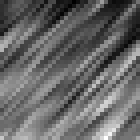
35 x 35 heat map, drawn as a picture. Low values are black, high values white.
There is an overall slope up to the bottom. The bottom right is the ninth with the highest average. Values change most from cell to cell in the middle right. The histogram is bell-shaped. Streaks slant up to the right.
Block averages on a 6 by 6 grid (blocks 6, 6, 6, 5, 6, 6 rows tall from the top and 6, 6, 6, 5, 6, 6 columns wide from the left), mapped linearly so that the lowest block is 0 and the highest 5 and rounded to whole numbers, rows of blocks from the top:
110111 | 322120 | 232223 | 433233 | 332344 | 444353
